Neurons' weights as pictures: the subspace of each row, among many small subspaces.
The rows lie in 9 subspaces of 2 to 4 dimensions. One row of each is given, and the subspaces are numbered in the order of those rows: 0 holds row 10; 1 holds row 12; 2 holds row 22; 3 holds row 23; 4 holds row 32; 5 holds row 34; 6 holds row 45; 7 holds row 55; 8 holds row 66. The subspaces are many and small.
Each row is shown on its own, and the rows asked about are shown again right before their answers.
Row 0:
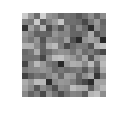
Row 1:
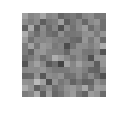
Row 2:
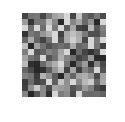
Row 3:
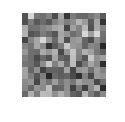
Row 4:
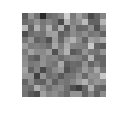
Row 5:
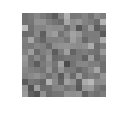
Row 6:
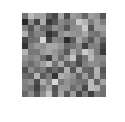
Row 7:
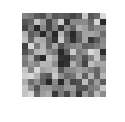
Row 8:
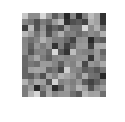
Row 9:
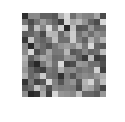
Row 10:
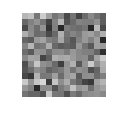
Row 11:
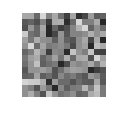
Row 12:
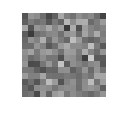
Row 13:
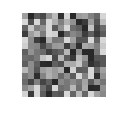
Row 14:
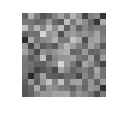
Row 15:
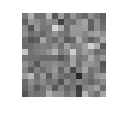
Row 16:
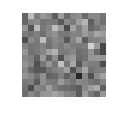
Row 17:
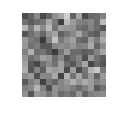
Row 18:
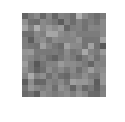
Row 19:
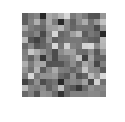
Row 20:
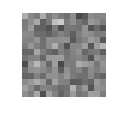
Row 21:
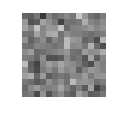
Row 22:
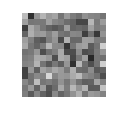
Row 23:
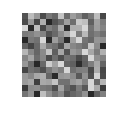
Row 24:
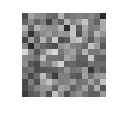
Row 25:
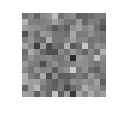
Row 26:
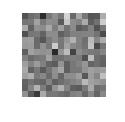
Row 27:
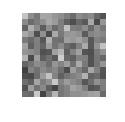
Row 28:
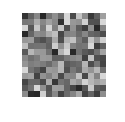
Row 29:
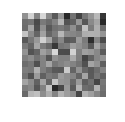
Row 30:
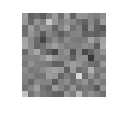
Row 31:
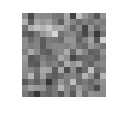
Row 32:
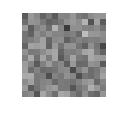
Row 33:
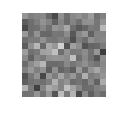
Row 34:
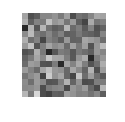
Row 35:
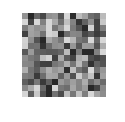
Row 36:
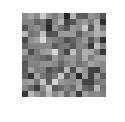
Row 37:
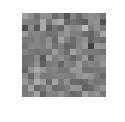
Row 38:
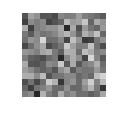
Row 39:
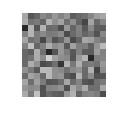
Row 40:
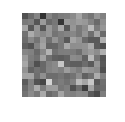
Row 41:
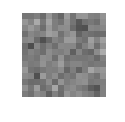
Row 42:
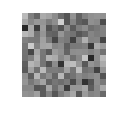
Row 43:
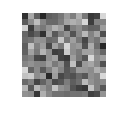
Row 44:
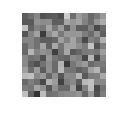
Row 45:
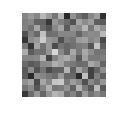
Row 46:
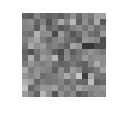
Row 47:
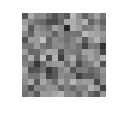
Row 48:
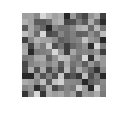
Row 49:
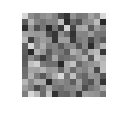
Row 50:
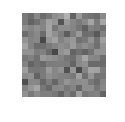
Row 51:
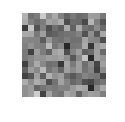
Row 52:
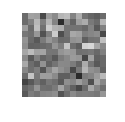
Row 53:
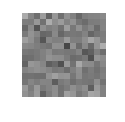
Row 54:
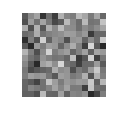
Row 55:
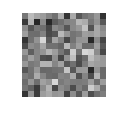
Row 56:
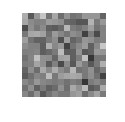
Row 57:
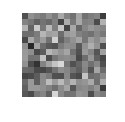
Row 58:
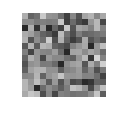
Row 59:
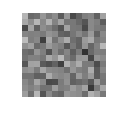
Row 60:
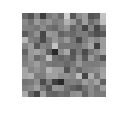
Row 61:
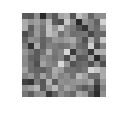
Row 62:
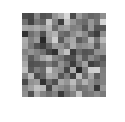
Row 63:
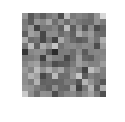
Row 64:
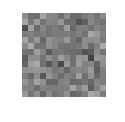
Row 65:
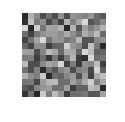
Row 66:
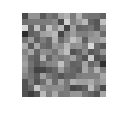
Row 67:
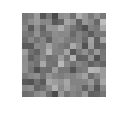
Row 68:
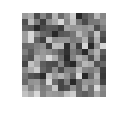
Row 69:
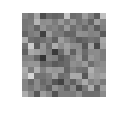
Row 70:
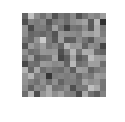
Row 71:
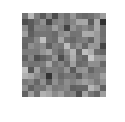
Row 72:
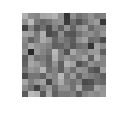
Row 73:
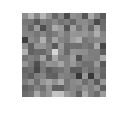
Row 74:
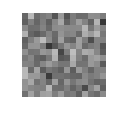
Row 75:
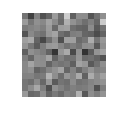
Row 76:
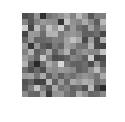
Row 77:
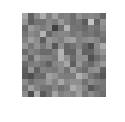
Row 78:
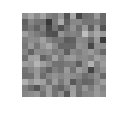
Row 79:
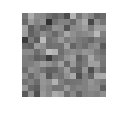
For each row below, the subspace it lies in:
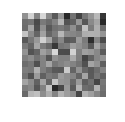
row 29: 2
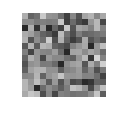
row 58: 8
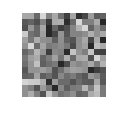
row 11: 3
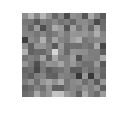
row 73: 4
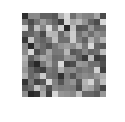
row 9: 1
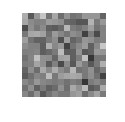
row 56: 2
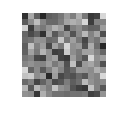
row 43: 2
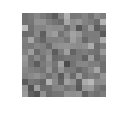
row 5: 1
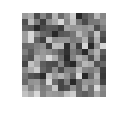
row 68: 0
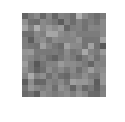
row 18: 0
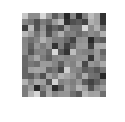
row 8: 2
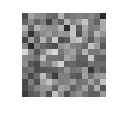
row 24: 1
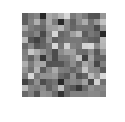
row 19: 4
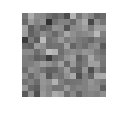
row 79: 5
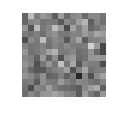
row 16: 4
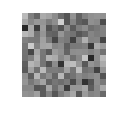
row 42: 5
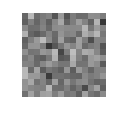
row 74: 2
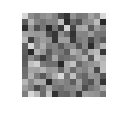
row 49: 1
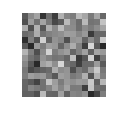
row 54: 3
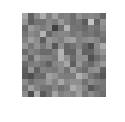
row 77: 4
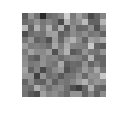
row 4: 8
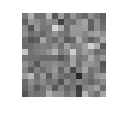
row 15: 4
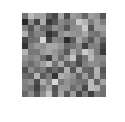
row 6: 3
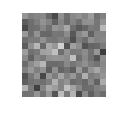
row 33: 3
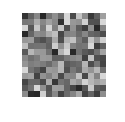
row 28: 8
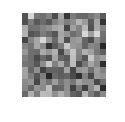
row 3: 2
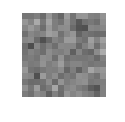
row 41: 3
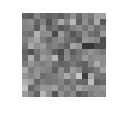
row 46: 4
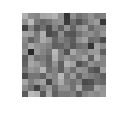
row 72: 1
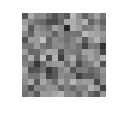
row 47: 4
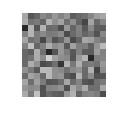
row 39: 5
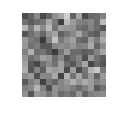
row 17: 5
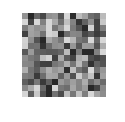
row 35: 7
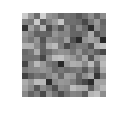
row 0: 0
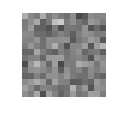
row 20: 0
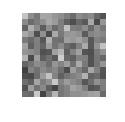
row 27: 4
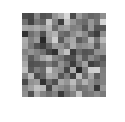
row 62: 5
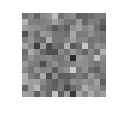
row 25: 3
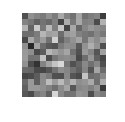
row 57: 6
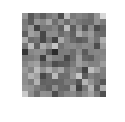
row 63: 1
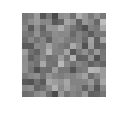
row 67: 3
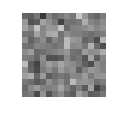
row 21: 0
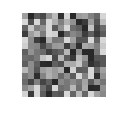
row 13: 7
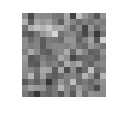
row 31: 0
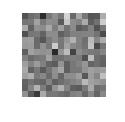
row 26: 8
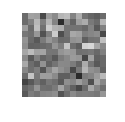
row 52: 4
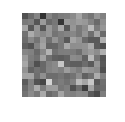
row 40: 0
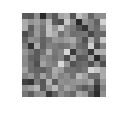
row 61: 3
